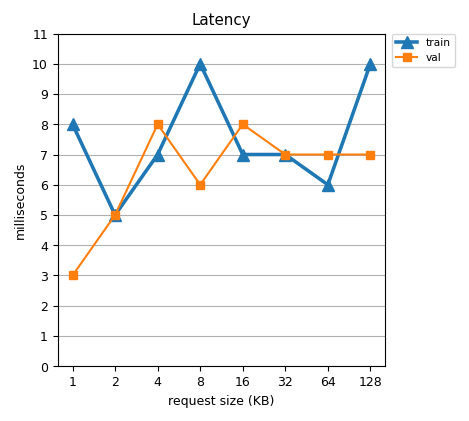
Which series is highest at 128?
train
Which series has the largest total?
train
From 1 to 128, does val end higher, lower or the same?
higher
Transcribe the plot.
Title: Latency
x-axis: request size (KB), ticks 1 2 4 8 16 32 64 128
y-axis: milliseconds, ticks 0 1 2 3 4 5 6 7 8 9 10 11
Legend: train, val
Values:
train: 8 5 7 10 7 7 6 10
val: 3 5 8 6 8 7 7 7
